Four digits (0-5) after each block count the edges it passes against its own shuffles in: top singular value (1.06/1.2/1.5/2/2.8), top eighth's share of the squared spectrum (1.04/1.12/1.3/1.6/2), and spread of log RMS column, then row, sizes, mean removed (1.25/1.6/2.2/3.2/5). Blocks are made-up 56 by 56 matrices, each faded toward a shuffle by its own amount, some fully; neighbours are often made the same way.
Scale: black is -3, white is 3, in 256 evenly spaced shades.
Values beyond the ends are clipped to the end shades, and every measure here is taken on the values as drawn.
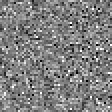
3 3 1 1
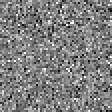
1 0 0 0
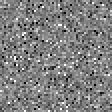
0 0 0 0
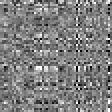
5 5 3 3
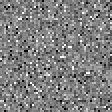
0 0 0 0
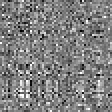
4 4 2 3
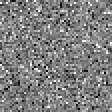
0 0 0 0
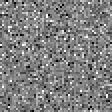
0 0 0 0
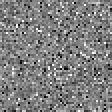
3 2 1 1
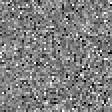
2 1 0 0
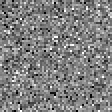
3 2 1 0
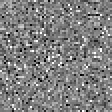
2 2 0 0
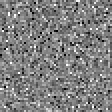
1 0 0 0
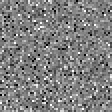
2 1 0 0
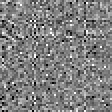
4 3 2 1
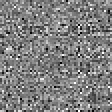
4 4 2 2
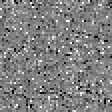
2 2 0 1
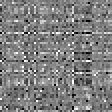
5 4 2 3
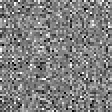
4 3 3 1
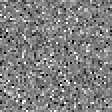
2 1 0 0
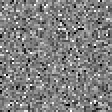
3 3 1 1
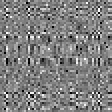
5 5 3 3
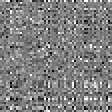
5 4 3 3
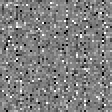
1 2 2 0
